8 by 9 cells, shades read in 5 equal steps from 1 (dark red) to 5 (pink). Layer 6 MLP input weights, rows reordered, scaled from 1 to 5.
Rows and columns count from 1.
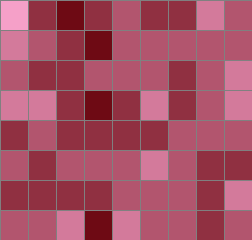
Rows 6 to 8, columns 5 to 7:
3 4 3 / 3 3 3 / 4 3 3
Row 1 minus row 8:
2 -1 -3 1 -1 -1 -1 2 0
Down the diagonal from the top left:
5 3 2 1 2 4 3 2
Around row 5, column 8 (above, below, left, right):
3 2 3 3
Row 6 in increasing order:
2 2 2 3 3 3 3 3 4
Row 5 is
2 3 2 2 2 2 3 3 3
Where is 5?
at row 1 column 1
